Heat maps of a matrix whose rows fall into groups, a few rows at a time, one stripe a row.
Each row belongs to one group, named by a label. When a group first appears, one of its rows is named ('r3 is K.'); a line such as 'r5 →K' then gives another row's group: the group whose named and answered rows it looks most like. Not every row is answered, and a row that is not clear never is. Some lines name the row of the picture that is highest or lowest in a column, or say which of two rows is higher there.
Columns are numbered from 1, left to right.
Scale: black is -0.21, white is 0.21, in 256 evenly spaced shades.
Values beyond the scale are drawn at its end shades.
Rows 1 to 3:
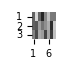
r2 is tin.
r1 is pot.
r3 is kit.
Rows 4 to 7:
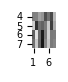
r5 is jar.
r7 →pot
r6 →pot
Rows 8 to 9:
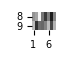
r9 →jar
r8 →kit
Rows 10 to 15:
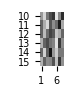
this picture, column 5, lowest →10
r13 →jar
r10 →pot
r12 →pot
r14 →pot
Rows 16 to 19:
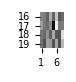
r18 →tin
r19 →kit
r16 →jar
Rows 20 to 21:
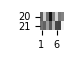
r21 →tin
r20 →pot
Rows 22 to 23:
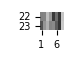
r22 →kit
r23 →tin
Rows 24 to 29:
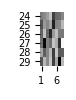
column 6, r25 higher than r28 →No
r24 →kit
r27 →tin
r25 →kit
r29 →kit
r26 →pot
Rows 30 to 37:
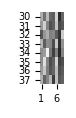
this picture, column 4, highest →37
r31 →pot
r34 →kit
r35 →pot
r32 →tin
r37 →jar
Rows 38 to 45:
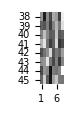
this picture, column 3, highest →43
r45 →pot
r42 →kit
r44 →tin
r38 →tin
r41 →pot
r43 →kit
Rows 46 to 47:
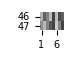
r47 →pot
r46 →jar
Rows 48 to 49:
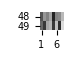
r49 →kit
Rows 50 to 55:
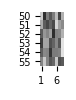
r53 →tin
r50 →jar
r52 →kit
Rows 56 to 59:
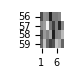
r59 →pot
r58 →kit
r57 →kit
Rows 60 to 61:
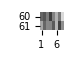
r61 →jar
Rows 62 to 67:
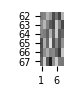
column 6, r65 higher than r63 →No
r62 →kit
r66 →tin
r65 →kit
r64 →jar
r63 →pot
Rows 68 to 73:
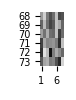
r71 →tin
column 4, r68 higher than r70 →No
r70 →jar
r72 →pot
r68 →pot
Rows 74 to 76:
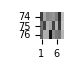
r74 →tin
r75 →kit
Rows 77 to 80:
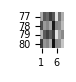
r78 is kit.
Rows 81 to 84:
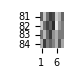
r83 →pot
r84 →jar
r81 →pot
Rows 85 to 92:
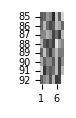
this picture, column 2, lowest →91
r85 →kit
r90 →jar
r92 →tin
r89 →pot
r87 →kit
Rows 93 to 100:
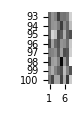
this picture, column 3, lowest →96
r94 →kit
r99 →pot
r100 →kit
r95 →pot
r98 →kit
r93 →tin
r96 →tin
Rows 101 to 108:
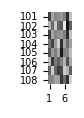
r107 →pot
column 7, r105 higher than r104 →Yes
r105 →kit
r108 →kit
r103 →tin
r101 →tin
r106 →jar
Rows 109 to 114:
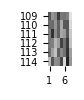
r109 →tin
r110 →tin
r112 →kit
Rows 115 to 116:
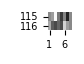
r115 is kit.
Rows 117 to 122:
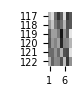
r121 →tin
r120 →kit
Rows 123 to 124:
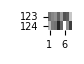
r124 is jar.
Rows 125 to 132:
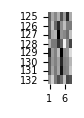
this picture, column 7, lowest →125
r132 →pot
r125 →kit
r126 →pot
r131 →kit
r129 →kit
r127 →tin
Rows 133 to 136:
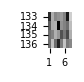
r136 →pot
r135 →kit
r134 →tin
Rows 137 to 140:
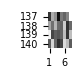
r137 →tin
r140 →pot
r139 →jar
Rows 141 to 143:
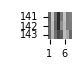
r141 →pot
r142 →pot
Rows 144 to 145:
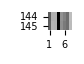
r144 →tin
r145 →tin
